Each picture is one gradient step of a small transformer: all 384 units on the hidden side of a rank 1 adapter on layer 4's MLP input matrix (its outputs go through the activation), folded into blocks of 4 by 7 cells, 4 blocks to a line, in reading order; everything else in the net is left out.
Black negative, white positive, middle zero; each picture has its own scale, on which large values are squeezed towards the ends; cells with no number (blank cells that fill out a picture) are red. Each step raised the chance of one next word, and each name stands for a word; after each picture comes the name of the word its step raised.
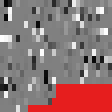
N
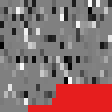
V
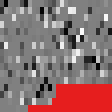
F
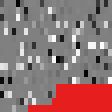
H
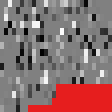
N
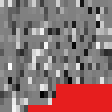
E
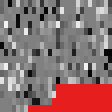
V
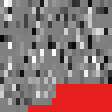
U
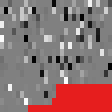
N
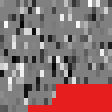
V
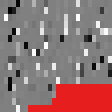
H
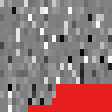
H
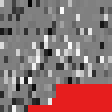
E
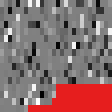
E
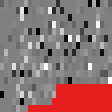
H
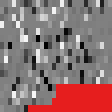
F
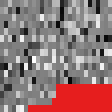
V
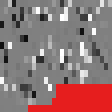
F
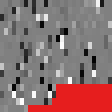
F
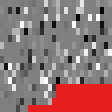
N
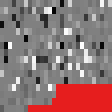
F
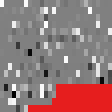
V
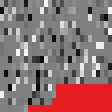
N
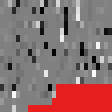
F
